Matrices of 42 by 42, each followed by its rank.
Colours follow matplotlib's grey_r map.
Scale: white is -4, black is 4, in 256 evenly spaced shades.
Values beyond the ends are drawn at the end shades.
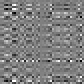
two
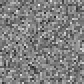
full rank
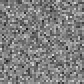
full rank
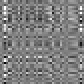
two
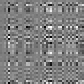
two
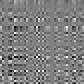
two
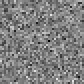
full rank
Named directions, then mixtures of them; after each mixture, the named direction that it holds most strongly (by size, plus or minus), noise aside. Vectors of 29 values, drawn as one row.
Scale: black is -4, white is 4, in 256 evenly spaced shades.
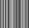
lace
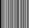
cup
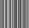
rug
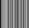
cup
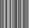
rug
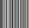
cup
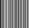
cup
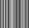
lace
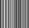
lace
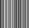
rug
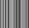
lace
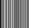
cup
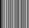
cup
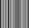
lace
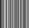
cup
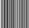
cup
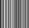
lace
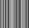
lace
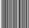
cup
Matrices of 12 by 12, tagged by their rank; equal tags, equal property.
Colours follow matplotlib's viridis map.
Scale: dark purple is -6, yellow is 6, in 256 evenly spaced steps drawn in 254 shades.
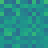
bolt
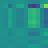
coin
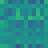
bolt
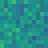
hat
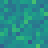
hat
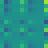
coin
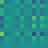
coin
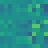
bolt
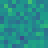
hat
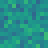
hat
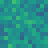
hat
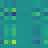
coin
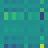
coin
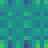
coin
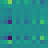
coin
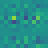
bolt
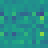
bolt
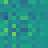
bolt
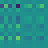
coin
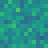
hat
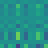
coin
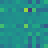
bolt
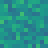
hat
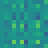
bolt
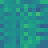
bolt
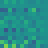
bolt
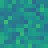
hat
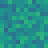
hat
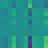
coin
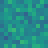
hat
